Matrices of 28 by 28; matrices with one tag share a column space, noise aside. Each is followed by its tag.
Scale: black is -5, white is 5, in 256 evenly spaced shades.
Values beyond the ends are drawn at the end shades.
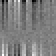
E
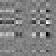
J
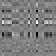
J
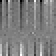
E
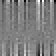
E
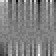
E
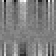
E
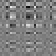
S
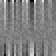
E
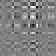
S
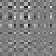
S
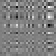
S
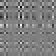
S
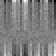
E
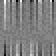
E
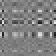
J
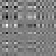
S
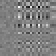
S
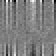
E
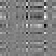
S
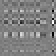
J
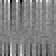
E
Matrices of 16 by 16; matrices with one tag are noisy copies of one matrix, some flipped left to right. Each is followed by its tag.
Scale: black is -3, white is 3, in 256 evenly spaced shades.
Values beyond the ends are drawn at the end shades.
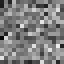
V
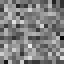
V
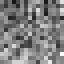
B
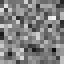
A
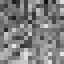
B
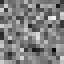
A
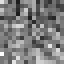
B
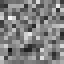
A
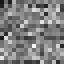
V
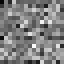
V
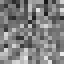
B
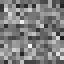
V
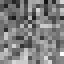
B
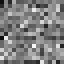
V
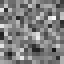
A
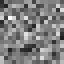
A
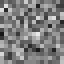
A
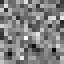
A
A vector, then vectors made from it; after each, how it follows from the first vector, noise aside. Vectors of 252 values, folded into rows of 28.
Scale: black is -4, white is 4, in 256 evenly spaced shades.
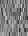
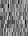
reversed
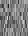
reversed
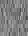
shrunk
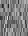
reversed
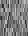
reversed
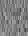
shrunk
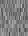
shrunk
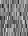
reversed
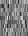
reversed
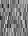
reversed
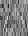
reversed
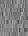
shrunk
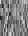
reversed
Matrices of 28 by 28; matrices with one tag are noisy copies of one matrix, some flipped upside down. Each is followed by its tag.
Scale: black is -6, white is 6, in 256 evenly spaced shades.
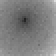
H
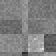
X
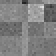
X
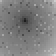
H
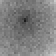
H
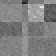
X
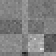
X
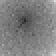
H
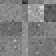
X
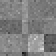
X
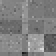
X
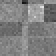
X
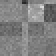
X
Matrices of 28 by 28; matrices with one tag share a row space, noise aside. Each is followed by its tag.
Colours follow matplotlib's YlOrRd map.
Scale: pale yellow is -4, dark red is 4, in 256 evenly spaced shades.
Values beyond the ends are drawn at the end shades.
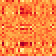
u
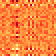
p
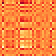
u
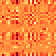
p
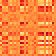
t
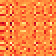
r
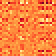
t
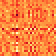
p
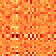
p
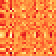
r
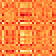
u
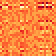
t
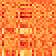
u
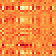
u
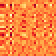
r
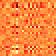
p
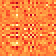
p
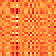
p
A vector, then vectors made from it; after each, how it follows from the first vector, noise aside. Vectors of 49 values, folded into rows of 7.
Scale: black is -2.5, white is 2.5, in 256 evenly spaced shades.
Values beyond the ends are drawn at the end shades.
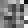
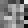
negated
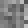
shrunk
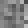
shrunk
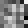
negated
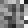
copied
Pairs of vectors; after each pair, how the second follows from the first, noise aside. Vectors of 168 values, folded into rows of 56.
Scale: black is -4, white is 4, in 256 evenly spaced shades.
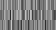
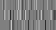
partly zeroed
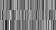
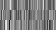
negated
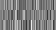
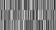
wrapped around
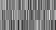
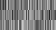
negated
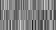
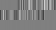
partly zeroed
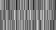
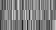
reversed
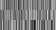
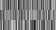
copied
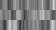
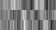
wrapped around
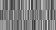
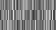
wrapped around
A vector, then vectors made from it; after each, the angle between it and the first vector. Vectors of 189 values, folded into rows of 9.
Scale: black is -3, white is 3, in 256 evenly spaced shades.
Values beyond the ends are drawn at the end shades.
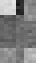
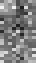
partly aligned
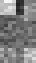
nearly parallel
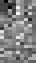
partly opposed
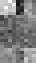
nearly parallel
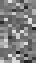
orthogonal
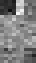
nearly opposite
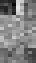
nearly opposite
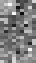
partly aligned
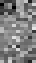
partly opposed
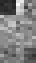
nearly opposite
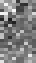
partly aligned
